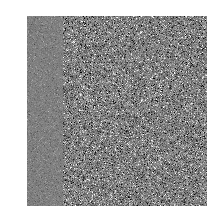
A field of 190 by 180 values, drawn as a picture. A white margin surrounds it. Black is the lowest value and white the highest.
A few values lie far out on both sides of the bulk. The left part is calmer, up to a seam about 20% of the way across. On average the colour sits 50% of the way up the scale. There is no overall slope. There are no regular stripes.
